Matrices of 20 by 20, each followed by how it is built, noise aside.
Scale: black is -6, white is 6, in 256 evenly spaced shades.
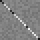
diagonal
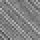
Toeplitz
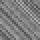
Toeplitz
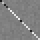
diagonal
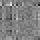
low rank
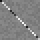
diagonal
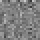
low rank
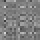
low rank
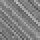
Toeplitz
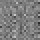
low rank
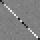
diagonal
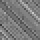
Toeplitz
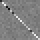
diagonal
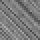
Toeplitz
